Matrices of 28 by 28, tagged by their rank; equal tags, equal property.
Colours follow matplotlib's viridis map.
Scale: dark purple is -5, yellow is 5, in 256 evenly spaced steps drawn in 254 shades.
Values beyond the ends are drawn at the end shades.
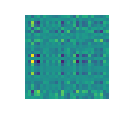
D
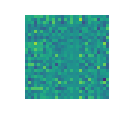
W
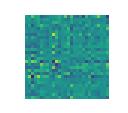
W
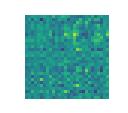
W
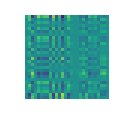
D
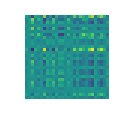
D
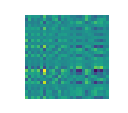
D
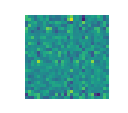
W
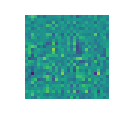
W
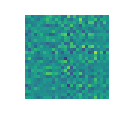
W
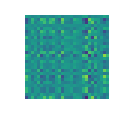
D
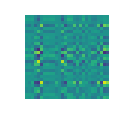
D
